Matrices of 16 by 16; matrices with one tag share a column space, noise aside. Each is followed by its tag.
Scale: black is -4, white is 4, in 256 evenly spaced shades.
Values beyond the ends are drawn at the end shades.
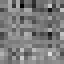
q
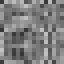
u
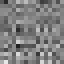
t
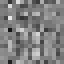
u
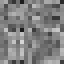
u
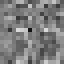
u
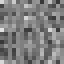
u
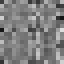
u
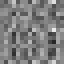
u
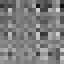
q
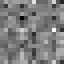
u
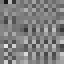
t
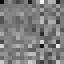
t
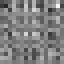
q
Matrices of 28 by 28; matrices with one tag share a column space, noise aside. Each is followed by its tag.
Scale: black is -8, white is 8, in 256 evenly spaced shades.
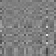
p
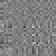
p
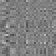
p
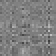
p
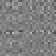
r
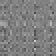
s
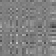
p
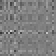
r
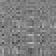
p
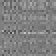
r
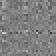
r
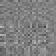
p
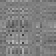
p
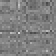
r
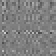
r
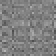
s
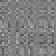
p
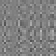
s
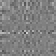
r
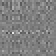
r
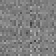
s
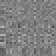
p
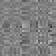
p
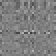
r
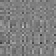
p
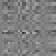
r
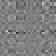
r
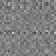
r
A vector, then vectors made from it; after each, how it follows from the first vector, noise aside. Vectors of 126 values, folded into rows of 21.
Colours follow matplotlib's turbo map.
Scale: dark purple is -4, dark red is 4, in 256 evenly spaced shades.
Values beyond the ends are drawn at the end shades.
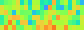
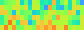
copied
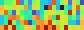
scaled up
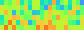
copied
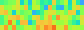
copied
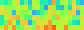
copied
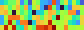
scaled up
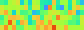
copied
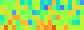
copied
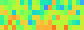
copied
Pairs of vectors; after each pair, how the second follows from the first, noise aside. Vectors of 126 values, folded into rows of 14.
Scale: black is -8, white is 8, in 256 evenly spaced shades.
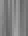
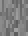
sign-scrambled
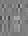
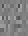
sign-scrambled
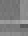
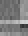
scaled up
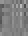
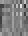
scaled up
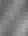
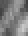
scaled up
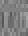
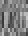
scaled up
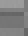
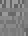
sign-scrambled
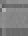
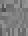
sign-scrambled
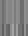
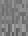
sign-scrambled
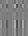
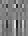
scaled up
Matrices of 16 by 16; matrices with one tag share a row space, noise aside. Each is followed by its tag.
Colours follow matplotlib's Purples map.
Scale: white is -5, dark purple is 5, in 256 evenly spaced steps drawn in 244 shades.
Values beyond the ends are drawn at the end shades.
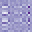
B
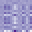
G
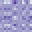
G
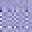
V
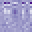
G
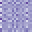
V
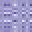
G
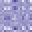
G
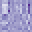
B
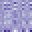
G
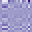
B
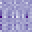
V
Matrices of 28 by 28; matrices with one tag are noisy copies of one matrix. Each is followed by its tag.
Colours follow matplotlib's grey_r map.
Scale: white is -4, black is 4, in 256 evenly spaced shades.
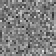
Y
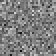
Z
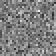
Y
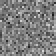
Y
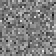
Y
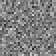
Z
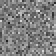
Y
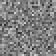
Z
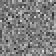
Y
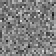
Y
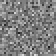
Z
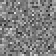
Z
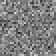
Z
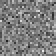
Y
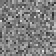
Y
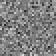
Z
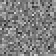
Z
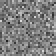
Y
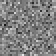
Z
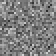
Z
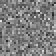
Y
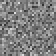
Z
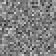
Z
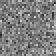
Y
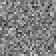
Z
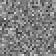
Z
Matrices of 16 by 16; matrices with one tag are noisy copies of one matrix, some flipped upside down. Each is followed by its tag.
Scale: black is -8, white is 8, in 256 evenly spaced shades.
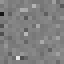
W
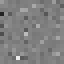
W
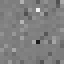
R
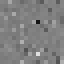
R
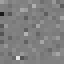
W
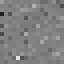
W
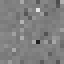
R
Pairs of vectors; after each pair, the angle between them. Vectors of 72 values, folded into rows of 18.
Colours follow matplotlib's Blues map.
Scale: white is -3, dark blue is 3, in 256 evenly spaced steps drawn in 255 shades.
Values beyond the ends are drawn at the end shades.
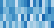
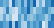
orthogonal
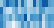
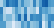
nearly parallel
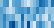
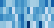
partly aligned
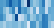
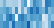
nearly opposite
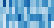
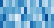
partly opposed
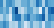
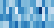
nearly opposite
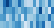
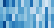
orthogonal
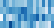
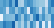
partly aligned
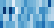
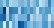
partly aligned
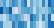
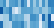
nearly parallel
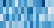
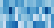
orthogonal
